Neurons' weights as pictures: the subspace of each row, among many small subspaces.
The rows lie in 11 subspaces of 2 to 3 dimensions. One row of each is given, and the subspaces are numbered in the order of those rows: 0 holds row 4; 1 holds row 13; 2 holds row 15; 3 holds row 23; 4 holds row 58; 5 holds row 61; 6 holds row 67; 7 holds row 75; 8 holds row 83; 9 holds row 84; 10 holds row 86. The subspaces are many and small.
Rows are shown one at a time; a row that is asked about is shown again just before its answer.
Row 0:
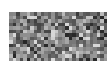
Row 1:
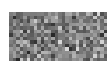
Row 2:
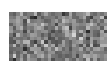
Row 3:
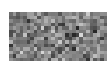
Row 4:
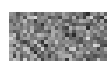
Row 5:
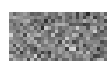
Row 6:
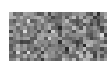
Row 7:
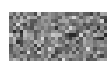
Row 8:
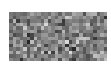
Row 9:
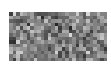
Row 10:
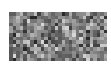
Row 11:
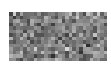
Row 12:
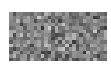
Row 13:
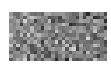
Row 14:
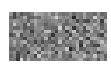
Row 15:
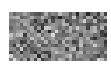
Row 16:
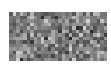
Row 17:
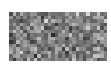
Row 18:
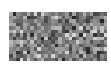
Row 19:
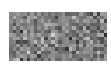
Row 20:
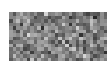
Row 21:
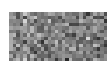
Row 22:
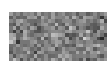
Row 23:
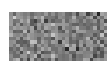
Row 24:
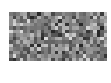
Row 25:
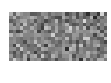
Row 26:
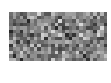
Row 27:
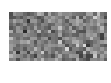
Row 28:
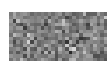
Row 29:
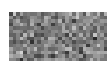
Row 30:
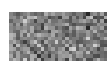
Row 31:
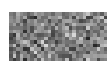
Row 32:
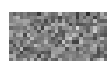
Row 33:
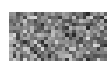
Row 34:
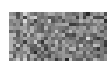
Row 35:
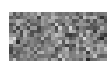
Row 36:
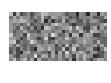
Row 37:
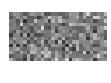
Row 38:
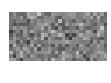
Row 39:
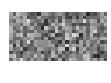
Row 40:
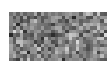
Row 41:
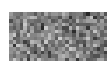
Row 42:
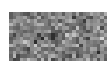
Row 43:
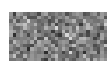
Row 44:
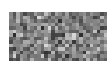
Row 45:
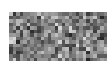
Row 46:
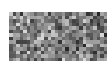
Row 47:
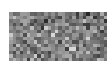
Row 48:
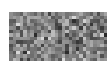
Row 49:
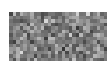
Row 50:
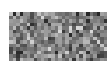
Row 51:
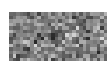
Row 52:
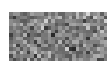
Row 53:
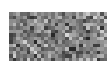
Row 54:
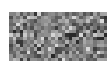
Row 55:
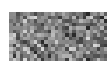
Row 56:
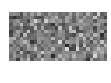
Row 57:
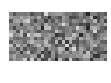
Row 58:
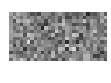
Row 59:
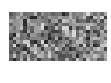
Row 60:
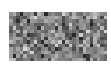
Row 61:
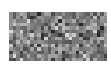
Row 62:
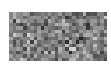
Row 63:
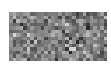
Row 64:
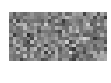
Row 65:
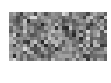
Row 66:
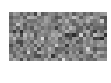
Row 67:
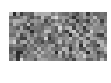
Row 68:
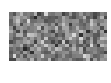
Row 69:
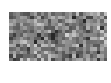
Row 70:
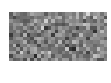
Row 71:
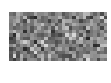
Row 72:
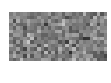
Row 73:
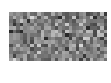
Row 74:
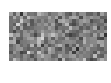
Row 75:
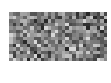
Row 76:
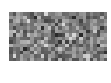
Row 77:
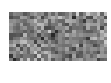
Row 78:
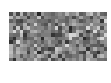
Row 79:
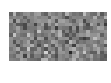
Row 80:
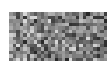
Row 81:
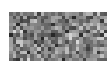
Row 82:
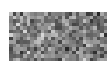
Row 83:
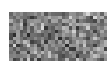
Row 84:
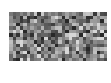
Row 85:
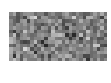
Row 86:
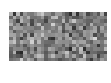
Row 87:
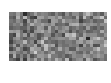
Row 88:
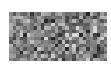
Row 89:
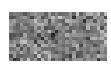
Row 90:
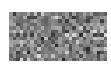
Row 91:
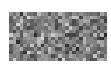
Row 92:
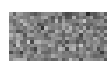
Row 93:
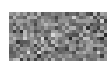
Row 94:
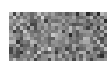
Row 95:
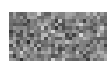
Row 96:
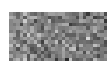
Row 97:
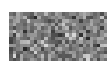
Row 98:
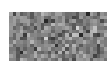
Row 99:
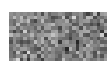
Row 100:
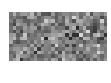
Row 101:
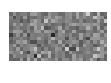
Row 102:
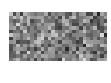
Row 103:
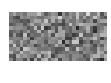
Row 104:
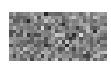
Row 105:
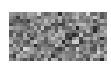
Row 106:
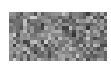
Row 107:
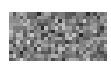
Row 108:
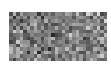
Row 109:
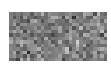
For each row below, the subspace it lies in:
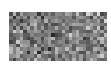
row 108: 3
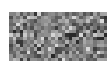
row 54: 9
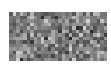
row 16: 3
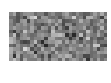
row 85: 0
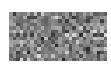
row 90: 9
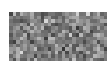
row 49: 6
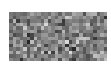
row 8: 4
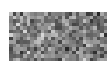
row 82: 10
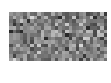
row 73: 5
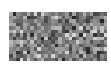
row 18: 9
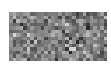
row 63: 4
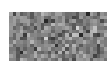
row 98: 6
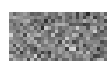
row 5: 7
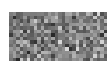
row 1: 3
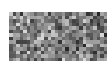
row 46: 10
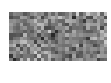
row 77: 2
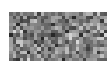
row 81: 9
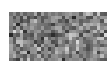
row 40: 9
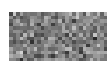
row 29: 10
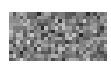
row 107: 5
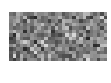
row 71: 0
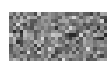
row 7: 9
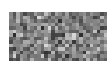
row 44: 1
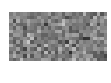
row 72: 4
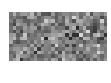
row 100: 6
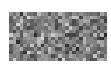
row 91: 10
